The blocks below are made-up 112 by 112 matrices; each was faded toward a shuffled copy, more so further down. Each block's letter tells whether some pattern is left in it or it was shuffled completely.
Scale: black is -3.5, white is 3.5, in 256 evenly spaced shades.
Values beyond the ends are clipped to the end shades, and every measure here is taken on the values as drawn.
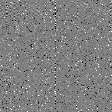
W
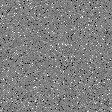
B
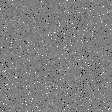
B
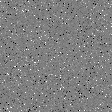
B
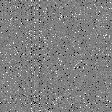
W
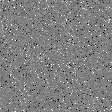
B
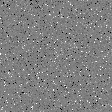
B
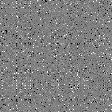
W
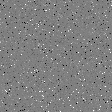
B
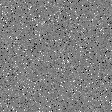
B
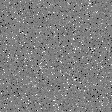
B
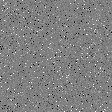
B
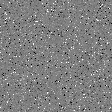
B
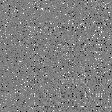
W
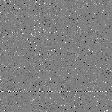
W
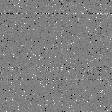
W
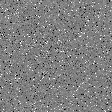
B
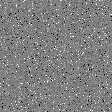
B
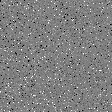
B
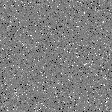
B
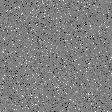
B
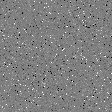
B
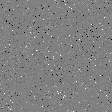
B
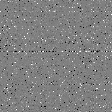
W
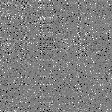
W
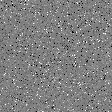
B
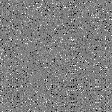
W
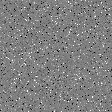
B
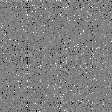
W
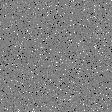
B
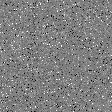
B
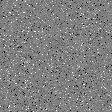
B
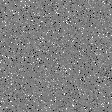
B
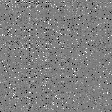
W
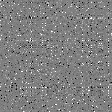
W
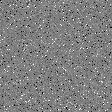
B
